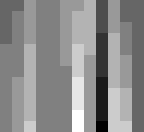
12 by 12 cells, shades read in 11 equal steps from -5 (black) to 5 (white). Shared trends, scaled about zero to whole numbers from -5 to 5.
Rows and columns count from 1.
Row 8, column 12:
-1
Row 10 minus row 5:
0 1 0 0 0 -1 1 -1 -1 1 2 0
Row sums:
0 2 3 3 6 6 5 6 8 8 9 10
